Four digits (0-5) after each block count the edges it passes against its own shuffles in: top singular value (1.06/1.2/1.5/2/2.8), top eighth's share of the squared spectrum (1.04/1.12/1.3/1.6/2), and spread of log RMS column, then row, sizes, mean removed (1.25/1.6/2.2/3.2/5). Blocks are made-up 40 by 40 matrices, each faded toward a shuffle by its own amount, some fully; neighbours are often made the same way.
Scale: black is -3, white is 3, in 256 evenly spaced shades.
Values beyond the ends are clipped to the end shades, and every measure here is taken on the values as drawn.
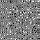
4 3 1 2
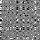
4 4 3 2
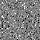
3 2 0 0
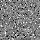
2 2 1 0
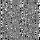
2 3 3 0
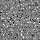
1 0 0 0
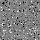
2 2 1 1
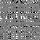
3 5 2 3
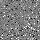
2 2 0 1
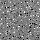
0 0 0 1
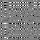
4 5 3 3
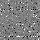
3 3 0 1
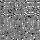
3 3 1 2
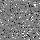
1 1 0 1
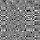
4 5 3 3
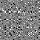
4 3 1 2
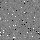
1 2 0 0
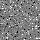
0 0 0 0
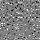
3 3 0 1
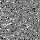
1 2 1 0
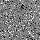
0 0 0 0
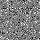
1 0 0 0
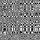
4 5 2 3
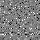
3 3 0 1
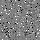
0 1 0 0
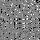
3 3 1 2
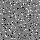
0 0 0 0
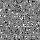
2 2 0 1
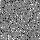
0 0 0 0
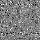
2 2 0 2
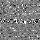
2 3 1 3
